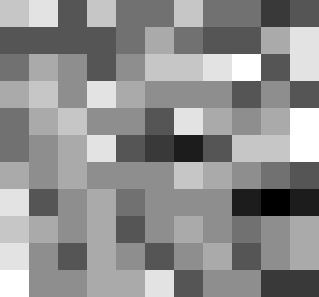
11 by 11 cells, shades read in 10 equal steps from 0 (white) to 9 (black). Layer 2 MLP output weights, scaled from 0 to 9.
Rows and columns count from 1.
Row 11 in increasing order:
0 1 3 3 4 4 4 4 6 7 7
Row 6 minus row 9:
3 1 -1 -2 0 3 5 2 -3 -2 -3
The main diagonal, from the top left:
2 6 4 1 4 7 2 4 5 4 7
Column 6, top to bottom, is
5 3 2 4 6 7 4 4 4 6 1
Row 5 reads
5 3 2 4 4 6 1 3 4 3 0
